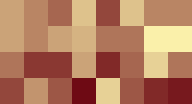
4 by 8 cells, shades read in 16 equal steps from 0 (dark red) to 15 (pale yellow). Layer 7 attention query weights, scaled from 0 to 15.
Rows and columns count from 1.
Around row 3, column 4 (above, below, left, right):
11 0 3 2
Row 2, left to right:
10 8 10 11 7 7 15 15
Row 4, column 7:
2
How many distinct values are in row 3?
6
